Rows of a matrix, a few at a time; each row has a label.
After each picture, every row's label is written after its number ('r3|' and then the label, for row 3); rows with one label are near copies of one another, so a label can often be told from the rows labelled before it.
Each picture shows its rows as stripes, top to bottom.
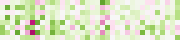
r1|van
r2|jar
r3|van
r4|jar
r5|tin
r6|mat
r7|tin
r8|van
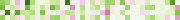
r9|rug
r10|mat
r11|jar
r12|mat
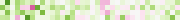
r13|jar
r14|tin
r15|jar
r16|rug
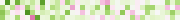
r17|jar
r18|mat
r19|rug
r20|tin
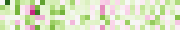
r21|jar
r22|tin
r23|tin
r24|van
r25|mat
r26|tin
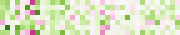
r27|tin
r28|rug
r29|tin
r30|mat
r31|van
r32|jar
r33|tin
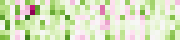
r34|mat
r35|tin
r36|tin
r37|rug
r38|jar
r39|jar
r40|rug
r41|rug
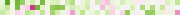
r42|jar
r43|tin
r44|mat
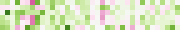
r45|tin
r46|van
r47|jar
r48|tin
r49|tin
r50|rug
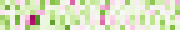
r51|mat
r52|jar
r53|van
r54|tin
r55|tin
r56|rug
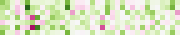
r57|rug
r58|rug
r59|mat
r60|tin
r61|van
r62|tin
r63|rug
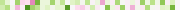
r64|tin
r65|rug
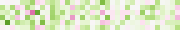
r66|van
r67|mat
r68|tin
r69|mat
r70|jar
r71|van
